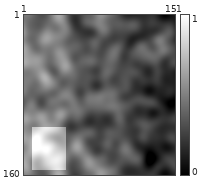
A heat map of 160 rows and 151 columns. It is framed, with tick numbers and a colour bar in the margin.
The bottom left is the ninth with the highest average. Values rise toward the left. Most values sit low, with a long tail of high ones. In the bottom left lies a patch that is higher than the rest.
